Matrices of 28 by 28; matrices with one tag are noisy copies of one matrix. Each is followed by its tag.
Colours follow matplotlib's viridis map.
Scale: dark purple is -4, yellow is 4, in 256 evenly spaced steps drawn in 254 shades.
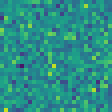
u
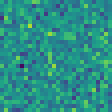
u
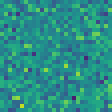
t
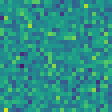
u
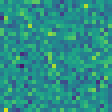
u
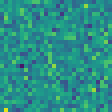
u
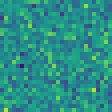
u
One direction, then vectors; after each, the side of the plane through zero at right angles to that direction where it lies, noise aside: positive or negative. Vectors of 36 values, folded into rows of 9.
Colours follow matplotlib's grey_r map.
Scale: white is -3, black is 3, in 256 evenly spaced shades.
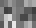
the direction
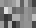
negative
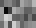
positive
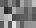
positive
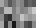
negative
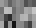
negative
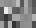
negative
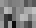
negative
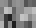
negative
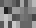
positive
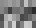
positive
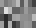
negative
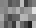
negative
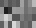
positive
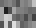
positive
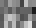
positive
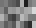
negative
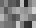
negative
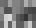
positive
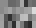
negative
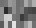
positive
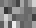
positive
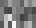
positive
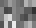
positive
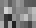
negative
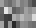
negative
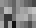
negative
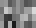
negative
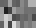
positive
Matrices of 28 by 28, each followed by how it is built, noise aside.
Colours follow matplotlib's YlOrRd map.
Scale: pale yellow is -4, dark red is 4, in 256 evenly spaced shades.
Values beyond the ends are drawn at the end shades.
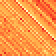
Toeplitz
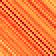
Toeplitz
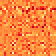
low rank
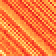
Toeplitz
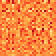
low rank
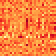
low rank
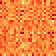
low rank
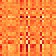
low rank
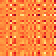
low rank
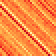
Toeplitz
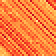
Toeplitz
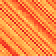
Toeplitz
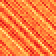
Toeplitz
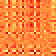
low rank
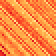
Toeplitz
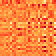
low rank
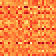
low rank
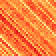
Toeplitz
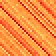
Toeplitz
